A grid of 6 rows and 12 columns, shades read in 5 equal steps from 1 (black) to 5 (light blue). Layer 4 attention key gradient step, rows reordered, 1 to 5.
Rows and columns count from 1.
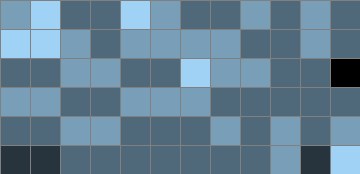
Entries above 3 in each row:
6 8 5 5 5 2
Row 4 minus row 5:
1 1 -1 -1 1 1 1 -1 0 -1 0 -1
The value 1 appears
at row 3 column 12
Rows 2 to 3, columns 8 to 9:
4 3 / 4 4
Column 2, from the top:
5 5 3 4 3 2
